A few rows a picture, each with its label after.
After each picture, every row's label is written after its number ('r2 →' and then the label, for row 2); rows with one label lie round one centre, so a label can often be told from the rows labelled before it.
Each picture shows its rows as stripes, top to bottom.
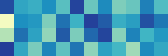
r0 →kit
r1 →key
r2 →key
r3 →kit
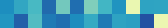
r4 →kit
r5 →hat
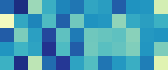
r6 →hat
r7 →key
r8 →kit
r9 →kit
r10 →hat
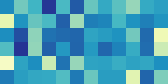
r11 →kit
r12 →key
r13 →hat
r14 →hat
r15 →key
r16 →kit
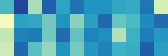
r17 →hat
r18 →key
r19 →key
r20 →key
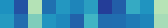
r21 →hat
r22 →hat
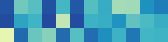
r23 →kit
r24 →kit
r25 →key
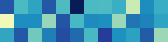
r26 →kit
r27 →key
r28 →hat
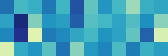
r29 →kit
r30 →hat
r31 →hat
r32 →key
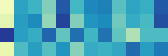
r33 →key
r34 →key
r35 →kit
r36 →key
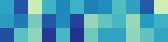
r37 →hat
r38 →kit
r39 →kit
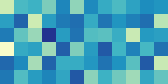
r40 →key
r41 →hat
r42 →kit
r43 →key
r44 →hat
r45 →kit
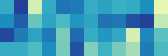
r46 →hat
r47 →hat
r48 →kit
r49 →kit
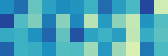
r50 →hat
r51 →kit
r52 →kit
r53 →kit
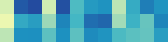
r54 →key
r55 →key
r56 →key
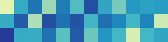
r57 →key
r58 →hat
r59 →kit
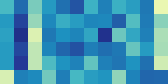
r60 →hat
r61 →hat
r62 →hat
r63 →hat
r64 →hat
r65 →key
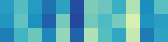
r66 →kit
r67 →kit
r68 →kit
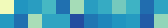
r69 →key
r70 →hat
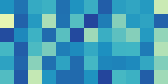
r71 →hat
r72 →key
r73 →kit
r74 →hat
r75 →hat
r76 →hat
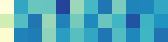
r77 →key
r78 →key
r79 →key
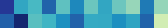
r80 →kit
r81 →hat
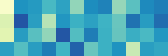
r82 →key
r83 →key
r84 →key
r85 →kit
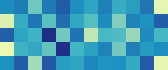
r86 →hat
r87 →key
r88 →kit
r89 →key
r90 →hat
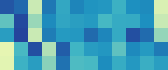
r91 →hat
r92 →hat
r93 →hat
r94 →key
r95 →key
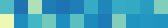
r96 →hat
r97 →key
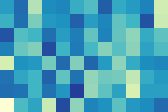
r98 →hat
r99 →hat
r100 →kit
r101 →kit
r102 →key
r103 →kit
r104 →kit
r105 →key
